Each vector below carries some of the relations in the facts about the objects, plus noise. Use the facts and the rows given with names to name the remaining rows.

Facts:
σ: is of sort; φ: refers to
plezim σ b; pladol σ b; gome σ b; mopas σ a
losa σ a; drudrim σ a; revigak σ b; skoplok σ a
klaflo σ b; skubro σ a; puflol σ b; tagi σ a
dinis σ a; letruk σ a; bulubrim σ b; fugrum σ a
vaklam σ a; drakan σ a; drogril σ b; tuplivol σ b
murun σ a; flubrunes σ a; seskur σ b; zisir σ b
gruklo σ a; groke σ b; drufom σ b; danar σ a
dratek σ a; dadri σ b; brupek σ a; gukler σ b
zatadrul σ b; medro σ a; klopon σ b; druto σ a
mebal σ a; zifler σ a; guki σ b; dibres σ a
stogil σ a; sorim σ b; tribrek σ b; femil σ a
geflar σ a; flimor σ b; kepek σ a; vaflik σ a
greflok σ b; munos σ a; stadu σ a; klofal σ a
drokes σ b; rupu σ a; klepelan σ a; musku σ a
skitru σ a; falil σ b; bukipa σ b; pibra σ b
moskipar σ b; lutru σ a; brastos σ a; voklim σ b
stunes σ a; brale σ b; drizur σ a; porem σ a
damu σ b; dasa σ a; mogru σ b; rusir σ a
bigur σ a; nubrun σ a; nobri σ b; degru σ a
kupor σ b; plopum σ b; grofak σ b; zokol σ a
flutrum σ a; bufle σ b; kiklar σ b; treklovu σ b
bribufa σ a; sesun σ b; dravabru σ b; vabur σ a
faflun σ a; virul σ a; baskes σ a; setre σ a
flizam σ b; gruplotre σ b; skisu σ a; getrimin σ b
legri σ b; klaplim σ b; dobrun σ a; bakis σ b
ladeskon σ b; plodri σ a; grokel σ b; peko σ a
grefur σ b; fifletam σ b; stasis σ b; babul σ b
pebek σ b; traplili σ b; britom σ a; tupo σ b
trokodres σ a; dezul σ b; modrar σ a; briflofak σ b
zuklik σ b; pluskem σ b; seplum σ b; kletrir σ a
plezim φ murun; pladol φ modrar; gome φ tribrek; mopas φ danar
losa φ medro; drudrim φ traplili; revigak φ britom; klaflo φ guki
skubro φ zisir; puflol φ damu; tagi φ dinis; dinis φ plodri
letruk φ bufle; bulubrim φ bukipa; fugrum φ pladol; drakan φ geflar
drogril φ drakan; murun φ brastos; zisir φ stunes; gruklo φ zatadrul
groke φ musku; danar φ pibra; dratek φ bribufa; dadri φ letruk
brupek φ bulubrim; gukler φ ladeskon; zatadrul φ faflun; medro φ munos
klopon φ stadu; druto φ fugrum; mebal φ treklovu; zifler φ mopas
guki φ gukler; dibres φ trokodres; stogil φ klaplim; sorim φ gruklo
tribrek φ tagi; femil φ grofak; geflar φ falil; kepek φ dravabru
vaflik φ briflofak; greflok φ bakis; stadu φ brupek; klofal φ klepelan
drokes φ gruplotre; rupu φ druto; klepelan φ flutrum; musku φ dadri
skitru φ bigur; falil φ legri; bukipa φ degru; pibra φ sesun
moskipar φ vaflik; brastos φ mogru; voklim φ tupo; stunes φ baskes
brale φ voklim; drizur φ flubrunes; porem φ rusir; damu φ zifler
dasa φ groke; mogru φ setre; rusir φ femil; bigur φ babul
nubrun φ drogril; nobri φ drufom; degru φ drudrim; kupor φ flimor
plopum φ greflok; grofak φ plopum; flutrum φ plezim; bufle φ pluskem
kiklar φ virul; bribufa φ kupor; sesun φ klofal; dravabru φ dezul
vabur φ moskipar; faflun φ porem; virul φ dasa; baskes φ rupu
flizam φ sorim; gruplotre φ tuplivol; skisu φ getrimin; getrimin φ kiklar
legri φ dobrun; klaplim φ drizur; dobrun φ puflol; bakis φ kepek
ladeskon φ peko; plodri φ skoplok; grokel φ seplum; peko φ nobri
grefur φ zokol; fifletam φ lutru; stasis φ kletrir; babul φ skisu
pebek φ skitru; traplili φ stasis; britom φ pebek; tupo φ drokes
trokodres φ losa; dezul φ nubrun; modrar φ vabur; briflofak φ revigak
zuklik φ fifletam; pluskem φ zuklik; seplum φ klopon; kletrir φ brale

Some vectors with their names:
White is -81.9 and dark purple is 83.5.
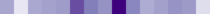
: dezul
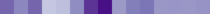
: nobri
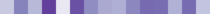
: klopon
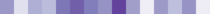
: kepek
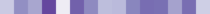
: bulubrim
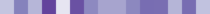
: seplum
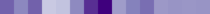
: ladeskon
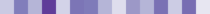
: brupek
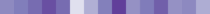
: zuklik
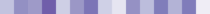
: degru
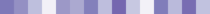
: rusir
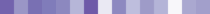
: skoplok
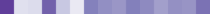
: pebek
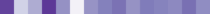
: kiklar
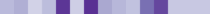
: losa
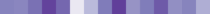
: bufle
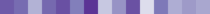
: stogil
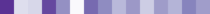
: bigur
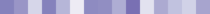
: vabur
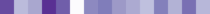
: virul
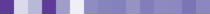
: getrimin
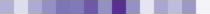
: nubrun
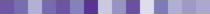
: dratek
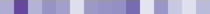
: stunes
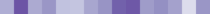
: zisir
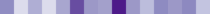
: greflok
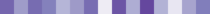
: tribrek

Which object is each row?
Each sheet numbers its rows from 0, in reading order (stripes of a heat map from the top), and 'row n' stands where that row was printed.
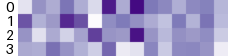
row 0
puflol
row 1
dasa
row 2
bakis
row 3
kletrir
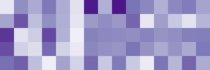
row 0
damu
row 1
druto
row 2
babul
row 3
revigak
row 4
gruklo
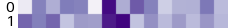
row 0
zifler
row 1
peko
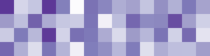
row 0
skisu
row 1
voklim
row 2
stadu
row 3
vaflik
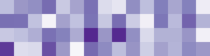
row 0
drudrim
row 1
faflun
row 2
geflar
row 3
skitru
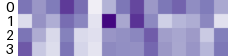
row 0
dadri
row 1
dobrun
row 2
moskipar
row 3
briflofak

